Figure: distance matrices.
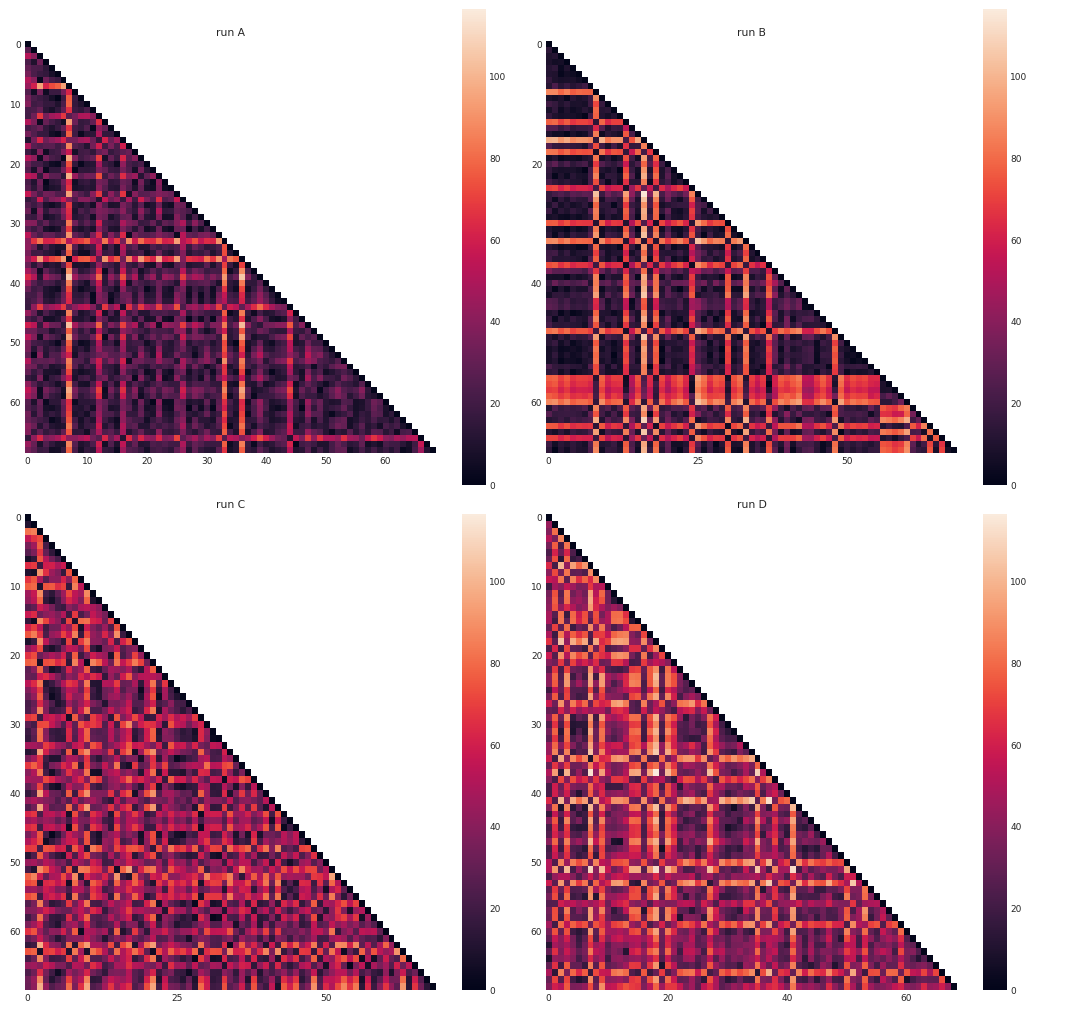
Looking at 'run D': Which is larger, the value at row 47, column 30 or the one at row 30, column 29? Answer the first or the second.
the first
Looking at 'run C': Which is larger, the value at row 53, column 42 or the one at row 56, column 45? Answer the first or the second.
the first
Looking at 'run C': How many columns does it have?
69
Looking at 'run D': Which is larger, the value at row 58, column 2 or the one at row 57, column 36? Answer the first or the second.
the second
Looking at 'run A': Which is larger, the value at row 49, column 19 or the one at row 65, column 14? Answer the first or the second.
the second
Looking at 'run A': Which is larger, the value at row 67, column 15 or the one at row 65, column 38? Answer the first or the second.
the second
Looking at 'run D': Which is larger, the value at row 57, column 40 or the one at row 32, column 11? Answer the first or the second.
the first
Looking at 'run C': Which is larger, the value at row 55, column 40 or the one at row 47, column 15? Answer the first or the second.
the first
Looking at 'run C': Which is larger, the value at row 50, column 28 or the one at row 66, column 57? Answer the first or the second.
the first
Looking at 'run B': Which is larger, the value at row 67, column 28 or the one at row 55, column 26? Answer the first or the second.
the second
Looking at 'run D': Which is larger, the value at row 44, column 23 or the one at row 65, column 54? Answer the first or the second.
the second
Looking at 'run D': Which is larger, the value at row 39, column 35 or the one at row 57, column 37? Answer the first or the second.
the first
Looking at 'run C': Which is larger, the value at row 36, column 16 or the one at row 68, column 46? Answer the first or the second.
the second
